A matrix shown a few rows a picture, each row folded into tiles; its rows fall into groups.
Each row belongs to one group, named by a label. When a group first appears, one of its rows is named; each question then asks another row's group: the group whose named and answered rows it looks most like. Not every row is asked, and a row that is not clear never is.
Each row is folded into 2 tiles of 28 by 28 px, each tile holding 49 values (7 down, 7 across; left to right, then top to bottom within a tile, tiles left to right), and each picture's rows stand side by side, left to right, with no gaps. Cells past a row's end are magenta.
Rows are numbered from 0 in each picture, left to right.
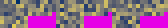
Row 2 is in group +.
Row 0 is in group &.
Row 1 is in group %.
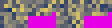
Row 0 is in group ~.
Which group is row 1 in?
&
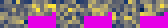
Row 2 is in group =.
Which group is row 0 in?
=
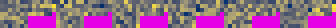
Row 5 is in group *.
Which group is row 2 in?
%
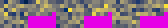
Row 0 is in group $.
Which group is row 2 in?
$
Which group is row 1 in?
~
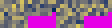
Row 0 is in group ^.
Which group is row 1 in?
+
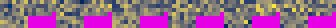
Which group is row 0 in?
&
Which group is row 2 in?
&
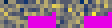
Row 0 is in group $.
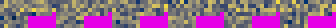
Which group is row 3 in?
&
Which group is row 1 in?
+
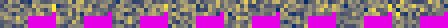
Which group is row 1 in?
&
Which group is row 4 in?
^
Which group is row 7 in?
$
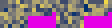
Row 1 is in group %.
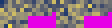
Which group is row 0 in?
+
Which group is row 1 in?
&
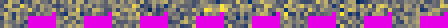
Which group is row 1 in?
&
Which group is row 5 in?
$
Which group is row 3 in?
~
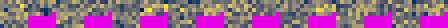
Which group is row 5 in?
*
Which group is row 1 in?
+
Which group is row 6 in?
&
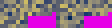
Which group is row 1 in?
~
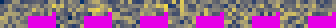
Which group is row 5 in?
+
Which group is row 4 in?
+
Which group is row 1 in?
*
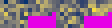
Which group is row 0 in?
$
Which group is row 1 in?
~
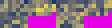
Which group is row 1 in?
+
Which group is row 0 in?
*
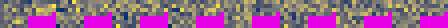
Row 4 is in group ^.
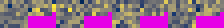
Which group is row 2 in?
+
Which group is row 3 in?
*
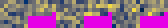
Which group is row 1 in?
=
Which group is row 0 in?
$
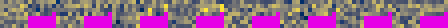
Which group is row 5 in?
%
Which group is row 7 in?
+
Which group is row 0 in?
^
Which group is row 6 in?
$
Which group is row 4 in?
+
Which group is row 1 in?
&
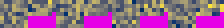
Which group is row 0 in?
%
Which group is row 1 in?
&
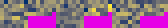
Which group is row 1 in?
*
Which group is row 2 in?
+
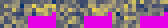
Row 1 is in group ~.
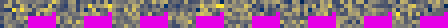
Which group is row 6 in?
&
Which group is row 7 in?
$
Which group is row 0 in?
~
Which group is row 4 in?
^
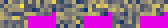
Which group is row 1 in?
=
